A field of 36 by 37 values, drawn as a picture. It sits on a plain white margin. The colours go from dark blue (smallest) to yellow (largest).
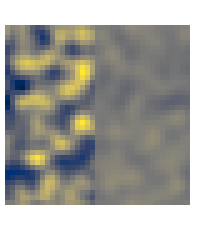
The right part is calmer, past a seam about 50% of the way across. The top middle is the ninth with the highest average. The halves do not mirror each other.
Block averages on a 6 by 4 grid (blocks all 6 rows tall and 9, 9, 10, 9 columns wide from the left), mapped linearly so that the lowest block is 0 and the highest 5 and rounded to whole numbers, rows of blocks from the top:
2 4 3 3 | 3 5 3 2 | 3 3 2 2 | 2 4 3 3 | 2 0 3 3 | 2 4 3 3
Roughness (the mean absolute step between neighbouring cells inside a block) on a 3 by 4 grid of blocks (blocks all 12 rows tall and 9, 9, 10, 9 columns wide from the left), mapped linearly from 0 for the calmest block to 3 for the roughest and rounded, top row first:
3 3 0 0
2 3 0 0
3 2 0 0
